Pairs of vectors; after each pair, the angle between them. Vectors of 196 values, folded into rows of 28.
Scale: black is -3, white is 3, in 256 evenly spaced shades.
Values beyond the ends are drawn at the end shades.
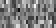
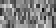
partly aligned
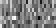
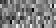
partly opposed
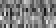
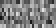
partly opposed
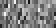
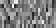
orthogonal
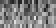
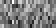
partly opposed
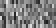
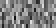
partly aligned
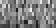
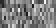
orthogonal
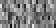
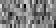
nearly parallel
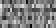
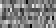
nearly parallel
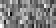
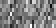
orthogonal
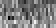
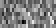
orthogonal
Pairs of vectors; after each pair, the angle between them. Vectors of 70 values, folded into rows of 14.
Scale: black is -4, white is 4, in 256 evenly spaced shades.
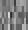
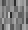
nearly parallel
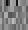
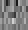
nearly parallel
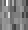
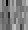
nearly opposite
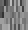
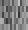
partly aligned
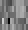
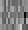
orthogonal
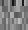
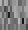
orthogonal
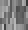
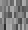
partly aligned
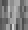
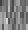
orthogonal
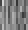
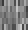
partly opposed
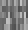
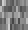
partly aligned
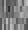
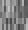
nearly opposite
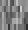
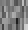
partly opposed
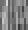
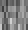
partly opposed
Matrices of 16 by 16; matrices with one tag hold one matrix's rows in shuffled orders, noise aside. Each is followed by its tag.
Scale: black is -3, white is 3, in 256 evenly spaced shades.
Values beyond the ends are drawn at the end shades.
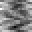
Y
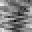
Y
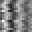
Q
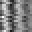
Q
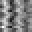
Q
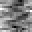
Y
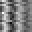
Q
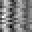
Q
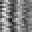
Q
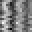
Q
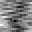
Y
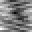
Y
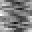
Y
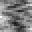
Y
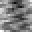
Y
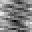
Y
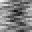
Y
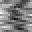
Y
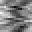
Y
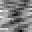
Y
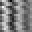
Q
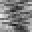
Y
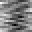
Y
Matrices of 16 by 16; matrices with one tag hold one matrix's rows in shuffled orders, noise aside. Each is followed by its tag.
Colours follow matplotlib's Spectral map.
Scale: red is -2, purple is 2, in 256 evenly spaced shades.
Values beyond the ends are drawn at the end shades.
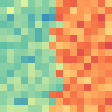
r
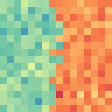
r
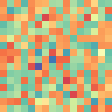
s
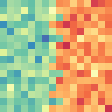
r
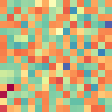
s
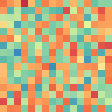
s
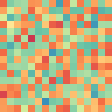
s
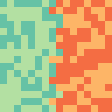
r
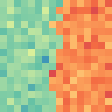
r
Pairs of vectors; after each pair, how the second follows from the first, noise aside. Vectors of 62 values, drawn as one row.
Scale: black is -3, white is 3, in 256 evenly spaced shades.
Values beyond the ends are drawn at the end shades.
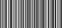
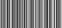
negated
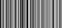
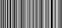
shuffled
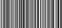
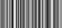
shuffled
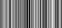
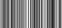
negated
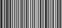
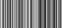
sign-scrambled
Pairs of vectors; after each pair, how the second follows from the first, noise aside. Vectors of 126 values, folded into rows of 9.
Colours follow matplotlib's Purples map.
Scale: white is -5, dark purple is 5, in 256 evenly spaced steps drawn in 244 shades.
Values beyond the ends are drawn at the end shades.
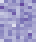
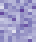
wrapped around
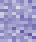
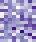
scaled up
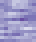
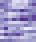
scaled up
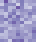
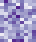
scaled up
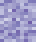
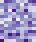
scaled up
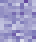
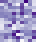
scaled up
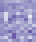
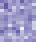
wrapped around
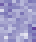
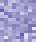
sign-scrambled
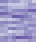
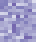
sign-scrambled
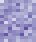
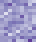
wrapped around
